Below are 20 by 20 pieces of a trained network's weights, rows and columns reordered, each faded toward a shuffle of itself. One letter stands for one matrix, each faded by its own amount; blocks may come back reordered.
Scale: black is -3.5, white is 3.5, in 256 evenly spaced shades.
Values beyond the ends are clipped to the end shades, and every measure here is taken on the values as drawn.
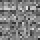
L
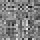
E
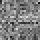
L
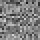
L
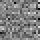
L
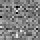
L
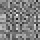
E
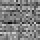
L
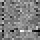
E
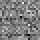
L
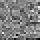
L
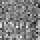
L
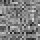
L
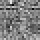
L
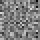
E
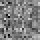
E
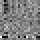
E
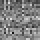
L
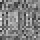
E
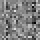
E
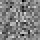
E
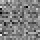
L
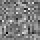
E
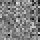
E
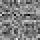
L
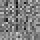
E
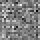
L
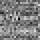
L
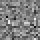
L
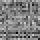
L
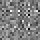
E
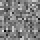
L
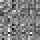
E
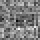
L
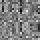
E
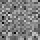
E
